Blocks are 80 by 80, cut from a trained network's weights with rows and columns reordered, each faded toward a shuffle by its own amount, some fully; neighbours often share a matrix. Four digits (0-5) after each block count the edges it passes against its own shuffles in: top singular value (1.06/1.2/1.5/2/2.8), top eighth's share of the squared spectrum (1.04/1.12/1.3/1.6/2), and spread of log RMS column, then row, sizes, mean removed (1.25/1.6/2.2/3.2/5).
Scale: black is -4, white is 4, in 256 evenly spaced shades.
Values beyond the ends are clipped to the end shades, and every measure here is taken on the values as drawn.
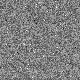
0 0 0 0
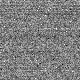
2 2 0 0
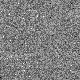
1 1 0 0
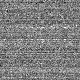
4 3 0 2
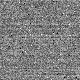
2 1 0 0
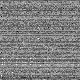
4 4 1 2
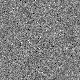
0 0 0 0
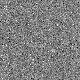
1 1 0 0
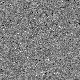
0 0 0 0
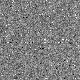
2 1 0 1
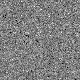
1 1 0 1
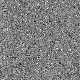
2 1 0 0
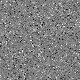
0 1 0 0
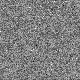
0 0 0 0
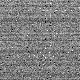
3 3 1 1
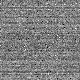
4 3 1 1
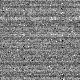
4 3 1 1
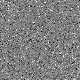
2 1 0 1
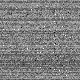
4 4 1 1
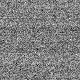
2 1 0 0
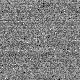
2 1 0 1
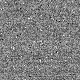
1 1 0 0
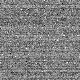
3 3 1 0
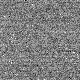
2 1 0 0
